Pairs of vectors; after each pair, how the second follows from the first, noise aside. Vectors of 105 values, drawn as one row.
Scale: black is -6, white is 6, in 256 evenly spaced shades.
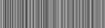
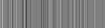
partly zeroed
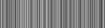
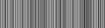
shuffled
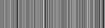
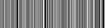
scaled up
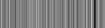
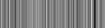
copied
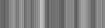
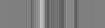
partly zeroed
